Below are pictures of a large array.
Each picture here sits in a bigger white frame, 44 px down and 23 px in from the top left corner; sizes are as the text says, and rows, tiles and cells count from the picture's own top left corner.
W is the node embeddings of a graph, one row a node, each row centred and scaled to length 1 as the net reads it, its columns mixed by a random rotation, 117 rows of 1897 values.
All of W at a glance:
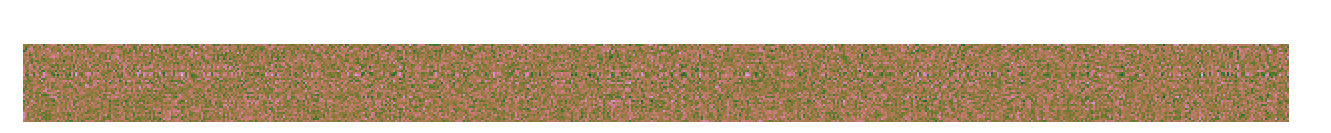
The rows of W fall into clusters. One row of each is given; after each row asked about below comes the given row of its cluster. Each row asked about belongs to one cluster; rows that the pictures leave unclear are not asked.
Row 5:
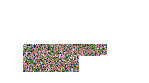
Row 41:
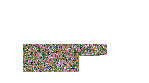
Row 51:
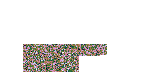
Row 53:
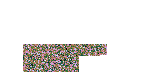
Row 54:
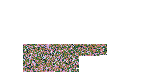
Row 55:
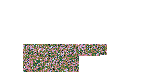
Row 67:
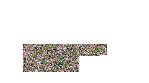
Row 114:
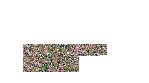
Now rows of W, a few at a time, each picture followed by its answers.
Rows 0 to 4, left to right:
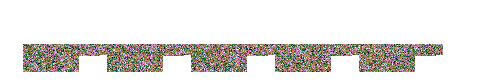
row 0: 51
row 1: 41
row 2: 51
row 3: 114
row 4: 55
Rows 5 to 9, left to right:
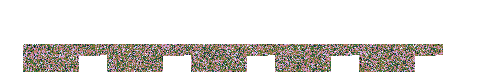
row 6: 55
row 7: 67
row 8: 114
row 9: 67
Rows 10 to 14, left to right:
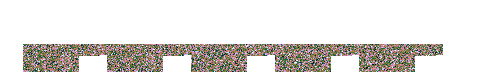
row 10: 51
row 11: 51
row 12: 67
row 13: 53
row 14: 54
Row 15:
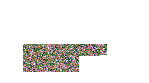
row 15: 54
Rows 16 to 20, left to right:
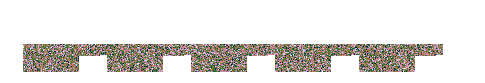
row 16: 55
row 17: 51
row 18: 53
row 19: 54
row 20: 51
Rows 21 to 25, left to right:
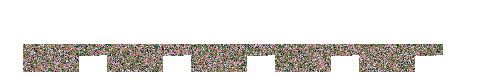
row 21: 54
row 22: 51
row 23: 41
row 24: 51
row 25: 5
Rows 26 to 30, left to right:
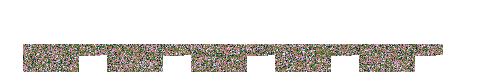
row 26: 53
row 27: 41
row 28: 55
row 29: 54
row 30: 41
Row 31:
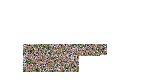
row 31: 5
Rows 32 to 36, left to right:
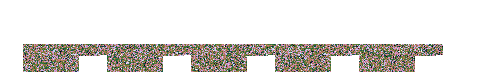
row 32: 114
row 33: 53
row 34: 114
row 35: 114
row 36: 55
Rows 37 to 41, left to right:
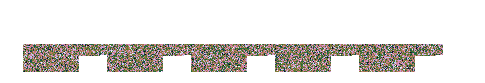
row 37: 5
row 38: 114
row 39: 67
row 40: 41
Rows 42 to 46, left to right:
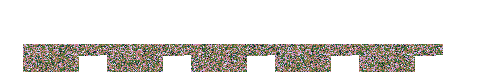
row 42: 114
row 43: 114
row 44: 54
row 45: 114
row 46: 114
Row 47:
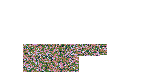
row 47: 114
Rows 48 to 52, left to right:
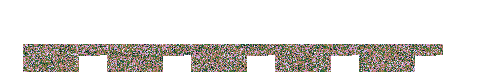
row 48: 114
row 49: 55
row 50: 5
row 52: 41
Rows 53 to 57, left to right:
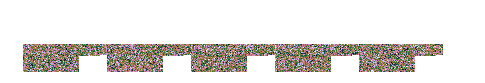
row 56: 55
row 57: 67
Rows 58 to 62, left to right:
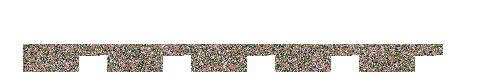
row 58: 41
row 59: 67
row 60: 54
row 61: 51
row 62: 114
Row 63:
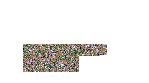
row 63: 41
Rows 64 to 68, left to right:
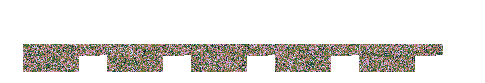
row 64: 51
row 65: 114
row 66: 41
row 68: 55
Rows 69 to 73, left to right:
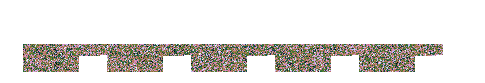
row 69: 67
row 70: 55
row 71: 54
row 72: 51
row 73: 53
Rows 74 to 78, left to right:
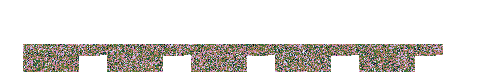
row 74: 55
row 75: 41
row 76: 5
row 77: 54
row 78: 51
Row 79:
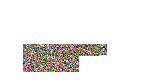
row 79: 54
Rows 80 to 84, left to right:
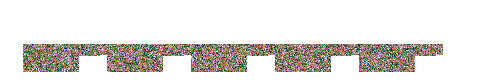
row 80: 51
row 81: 114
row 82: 5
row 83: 54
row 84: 67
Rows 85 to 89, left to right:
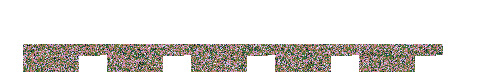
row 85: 5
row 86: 67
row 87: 41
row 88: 67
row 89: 55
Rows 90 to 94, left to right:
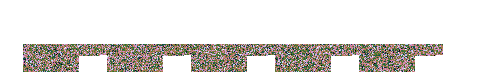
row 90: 67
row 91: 5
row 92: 114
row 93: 67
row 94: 51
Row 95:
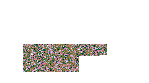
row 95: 54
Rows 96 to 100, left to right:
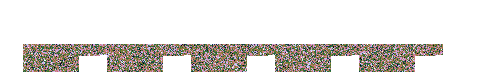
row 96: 53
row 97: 67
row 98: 41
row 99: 54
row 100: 67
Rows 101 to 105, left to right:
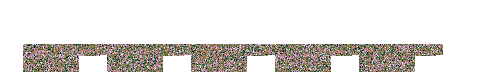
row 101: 5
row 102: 53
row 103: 41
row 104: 5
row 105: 41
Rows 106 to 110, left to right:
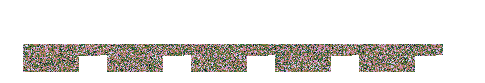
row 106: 114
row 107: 5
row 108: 5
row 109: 41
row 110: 54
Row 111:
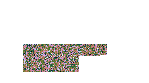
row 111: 5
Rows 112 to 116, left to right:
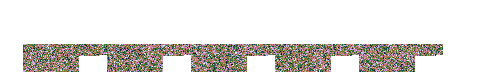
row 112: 54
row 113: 67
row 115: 51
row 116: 5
